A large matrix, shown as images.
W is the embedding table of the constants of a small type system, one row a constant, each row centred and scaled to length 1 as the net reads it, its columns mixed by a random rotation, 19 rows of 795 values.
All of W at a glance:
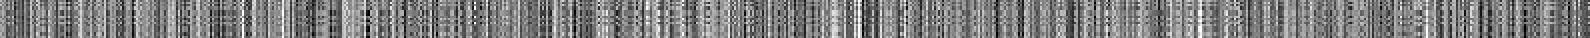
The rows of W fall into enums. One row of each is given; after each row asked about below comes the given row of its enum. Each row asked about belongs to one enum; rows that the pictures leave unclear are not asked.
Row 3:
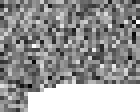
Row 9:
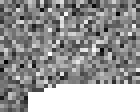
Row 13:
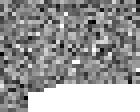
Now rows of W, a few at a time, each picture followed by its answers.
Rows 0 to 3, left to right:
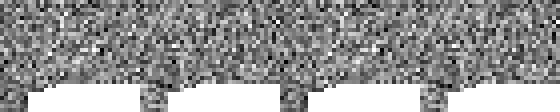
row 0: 9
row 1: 3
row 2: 9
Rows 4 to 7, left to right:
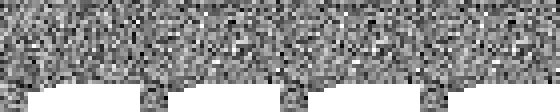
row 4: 3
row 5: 13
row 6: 13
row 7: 13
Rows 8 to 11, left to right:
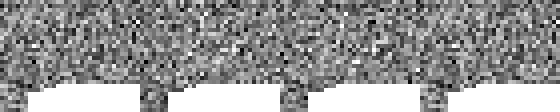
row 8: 3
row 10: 13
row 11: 3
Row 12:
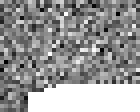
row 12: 9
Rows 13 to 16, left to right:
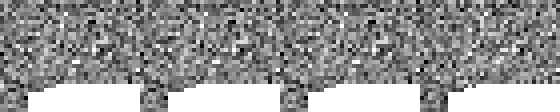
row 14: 13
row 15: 13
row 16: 9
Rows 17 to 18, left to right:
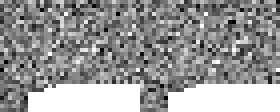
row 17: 9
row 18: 13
